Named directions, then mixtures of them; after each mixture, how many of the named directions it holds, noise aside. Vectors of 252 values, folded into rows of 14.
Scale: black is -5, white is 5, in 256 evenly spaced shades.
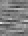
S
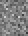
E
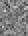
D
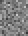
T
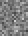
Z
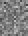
two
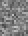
three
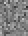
three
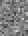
three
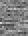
two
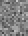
two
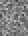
two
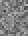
three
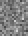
one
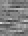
one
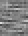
one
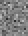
three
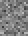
two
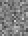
one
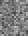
two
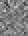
one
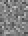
two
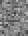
three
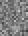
one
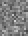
two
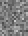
one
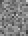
three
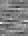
one
